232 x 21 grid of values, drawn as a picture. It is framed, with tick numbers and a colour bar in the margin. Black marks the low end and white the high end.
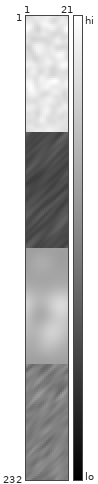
The table splits into 4 rows of 1 panel. Panel 1,1: very high, blotchy, faint in contrast. Panel 2,1: low, slanting up to the right, faint in contrast. Panel 3,1: high, smooth. Panel 4,1: middling, slanting up to the right, faint in contrast.
